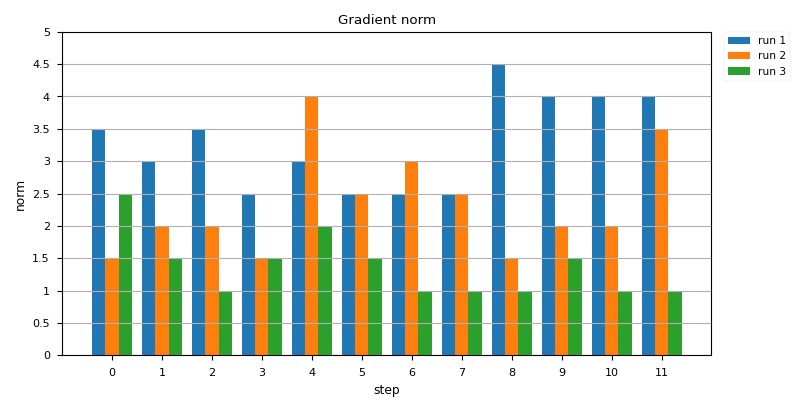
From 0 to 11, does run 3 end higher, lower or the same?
lower
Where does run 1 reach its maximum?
8
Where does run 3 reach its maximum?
0
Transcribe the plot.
Title: Gradient norm
x-axis: step, ticks 0 1 2 3 4 5 6 7 8 9 10 11
y-axis: norm, ticks 0 0.5 1 1.5 2 2.5 3 3.5 4 4.5 5
Legend: run 1, run 2, run 3
Values:
run 1: 3.5 3 3.5 2.5 3 2.5 2.5 2.5 4.5 4 4 4
run 2: 1.5 2 2 1.5 4 2.5 3 2.5 1.5 2 2 3.5
run 3: 2.5 1.5 1 1.5 2 1.5 1 1 1 1.5 1 1
